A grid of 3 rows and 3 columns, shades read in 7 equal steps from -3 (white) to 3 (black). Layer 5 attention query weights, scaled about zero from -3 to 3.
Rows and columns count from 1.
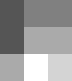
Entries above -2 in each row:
3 3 1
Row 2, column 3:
-1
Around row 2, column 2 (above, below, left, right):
0 -3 1 -1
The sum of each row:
1 -1 -6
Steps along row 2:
down same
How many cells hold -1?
3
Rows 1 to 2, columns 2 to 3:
0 0 / -1 -1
